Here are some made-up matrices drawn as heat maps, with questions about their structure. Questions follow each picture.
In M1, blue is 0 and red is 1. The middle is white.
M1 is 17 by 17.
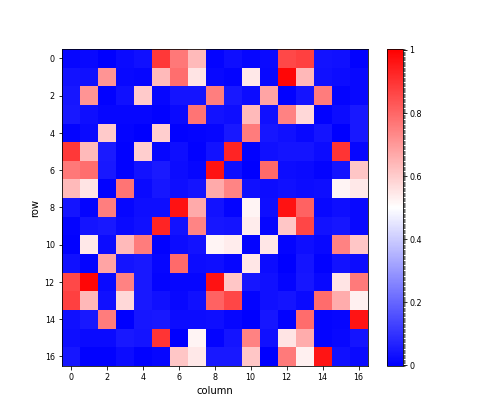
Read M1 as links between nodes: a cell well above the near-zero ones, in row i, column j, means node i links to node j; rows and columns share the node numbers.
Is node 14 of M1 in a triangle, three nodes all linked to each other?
yes
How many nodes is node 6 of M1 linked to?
5
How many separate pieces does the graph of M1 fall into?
1
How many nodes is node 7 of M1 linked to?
7
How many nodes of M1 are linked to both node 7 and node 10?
6
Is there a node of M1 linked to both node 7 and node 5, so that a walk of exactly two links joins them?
yes
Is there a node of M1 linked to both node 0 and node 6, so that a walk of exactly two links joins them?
no
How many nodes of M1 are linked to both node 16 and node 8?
5
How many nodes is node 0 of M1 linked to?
5
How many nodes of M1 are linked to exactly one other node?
0
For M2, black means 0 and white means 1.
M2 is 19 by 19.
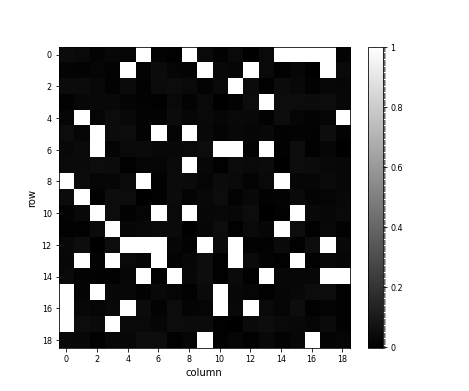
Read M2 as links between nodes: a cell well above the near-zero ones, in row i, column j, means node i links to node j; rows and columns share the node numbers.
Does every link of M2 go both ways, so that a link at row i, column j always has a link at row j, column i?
no
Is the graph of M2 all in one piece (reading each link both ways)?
yes
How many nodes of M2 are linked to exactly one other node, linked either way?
0
